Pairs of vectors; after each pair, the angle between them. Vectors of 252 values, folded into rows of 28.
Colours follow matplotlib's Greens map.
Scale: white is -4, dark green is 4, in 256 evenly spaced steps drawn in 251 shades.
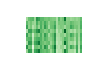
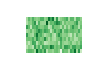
orthogonal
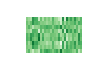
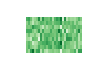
nearly opposite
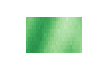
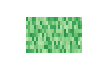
orthogonal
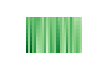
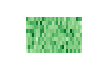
orthogonal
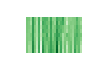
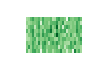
partly aligned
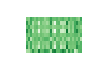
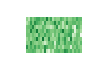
orthogonal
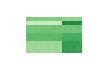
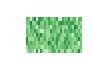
orthogonal
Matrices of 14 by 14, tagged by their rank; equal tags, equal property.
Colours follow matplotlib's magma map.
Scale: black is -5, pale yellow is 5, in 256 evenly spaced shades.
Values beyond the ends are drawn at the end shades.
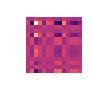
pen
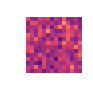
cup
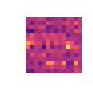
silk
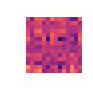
silk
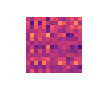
silk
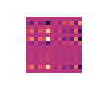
pen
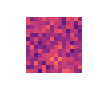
cup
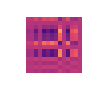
pen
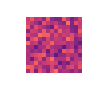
cup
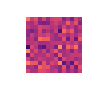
silk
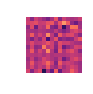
silk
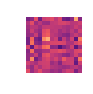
silk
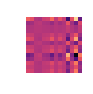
pen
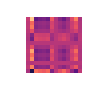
pen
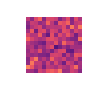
cup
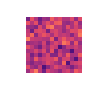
cup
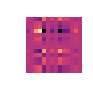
pen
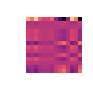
pen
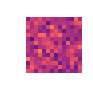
cup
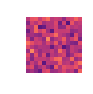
cup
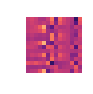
silk
